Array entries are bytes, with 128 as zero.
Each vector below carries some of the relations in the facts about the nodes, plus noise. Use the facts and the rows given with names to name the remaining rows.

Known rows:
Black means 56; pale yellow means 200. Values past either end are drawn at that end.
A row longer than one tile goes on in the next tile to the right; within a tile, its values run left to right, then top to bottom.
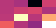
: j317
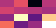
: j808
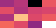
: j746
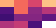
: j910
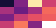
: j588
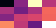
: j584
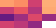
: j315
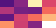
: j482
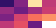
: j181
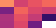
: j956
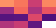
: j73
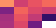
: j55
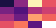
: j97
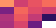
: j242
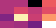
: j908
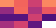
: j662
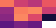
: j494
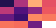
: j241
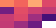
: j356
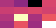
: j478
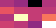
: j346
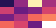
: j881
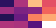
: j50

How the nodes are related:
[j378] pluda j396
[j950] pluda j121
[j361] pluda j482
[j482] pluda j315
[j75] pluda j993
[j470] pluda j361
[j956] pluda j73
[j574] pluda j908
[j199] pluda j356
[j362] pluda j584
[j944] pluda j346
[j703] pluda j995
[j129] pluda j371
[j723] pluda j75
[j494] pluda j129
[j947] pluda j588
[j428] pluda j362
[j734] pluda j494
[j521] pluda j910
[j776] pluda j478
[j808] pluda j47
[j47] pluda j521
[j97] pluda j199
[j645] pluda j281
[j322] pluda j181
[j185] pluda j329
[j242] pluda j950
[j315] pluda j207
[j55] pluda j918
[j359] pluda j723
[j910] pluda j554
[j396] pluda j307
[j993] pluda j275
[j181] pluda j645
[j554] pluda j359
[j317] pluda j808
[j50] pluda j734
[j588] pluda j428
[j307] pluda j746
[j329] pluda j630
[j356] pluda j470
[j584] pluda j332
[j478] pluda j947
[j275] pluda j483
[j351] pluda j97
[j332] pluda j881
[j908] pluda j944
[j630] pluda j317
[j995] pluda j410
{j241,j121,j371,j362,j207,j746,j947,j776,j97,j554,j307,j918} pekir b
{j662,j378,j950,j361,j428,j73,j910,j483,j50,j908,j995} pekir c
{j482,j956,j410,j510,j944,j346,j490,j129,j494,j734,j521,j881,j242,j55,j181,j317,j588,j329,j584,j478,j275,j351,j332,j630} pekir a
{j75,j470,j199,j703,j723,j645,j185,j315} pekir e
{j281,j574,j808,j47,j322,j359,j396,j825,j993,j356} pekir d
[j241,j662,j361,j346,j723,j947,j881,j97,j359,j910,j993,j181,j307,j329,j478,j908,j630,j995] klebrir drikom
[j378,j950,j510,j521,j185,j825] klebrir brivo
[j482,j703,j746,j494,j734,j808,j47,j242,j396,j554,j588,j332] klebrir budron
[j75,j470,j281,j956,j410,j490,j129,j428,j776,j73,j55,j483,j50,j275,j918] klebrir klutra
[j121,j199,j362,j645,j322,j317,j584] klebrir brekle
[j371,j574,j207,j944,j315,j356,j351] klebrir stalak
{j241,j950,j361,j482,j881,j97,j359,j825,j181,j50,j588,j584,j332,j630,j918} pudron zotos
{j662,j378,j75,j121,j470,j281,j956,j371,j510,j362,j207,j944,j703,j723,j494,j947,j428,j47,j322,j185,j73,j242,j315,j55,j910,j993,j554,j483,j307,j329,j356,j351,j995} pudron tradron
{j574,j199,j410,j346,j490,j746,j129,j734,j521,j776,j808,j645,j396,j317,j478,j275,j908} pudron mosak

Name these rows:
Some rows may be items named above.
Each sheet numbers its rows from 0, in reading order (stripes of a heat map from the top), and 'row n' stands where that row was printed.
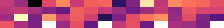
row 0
j521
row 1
j351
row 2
j181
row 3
j322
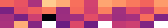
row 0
j947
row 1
j75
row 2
j470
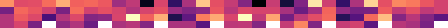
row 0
j329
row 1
j993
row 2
j199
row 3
j50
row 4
j275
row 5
j588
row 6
j950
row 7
j281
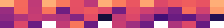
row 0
j723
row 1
j307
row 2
j356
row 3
j428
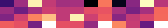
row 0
j630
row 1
j776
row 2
j584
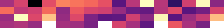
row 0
j645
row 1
j322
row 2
j359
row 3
j825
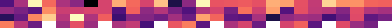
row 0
j361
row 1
j478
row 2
j910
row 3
j97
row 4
j428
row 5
j554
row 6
j47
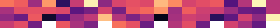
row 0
j371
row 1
j825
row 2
j362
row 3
j510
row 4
j359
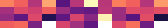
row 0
j207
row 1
j359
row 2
j121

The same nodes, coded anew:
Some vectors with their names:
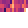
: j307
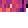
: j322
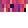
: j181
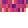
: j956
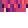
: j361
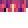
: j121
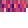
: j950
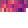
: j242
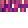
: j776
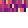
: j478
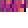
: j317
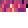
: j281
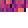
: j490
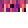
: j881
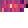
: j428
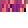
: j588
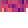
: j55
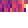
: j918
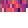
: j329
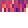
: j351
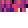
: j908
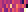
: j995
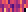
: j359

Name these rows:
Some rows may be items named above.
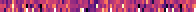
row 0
j207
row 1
j50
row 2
j470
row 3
j746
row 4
j356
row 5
j808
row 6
j50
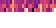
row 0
j362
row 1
j371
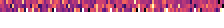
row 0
j478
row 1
j482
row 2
j478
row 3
j371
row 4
j630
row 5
j947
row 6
j993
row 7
j910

